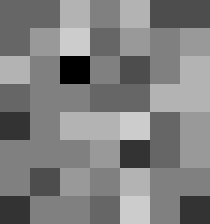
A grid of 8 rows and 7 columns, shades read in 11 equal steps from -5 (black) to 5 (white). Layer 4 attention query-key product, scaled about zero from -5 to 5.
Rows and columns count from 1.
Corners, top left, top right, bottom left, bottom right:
-1 -2 -3 -3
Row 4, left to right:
-1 0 0 -1 -1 2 2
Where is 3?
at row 2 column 3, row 5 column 5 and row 8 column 5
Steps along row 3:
down down up down up up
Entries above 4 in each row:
0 0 0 0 0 0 0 0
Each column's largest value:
2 1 3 2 3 2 2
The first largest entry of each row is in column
3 3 1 6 5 4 5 5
